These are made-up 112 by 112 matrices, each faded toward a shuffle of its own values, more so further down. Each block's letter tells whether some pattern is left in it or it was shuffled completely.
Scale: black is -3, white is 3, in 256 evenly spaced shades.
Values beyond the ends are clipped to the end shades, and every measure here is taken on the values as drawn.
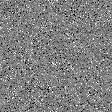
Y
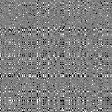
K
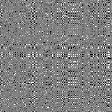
K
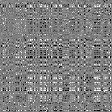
K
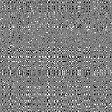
K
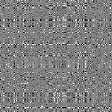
K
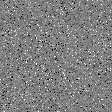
Y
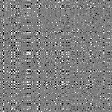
K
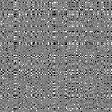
K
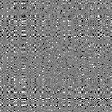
K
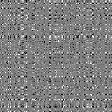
K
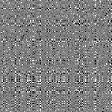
K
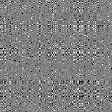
K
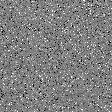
Y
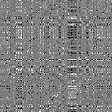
K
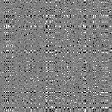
K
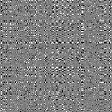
K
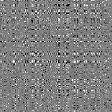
K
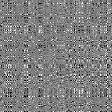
K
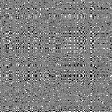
K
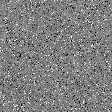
Y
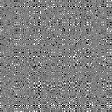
K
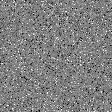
Y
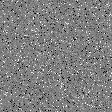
Y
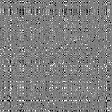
K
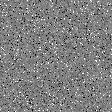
Y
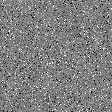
Y
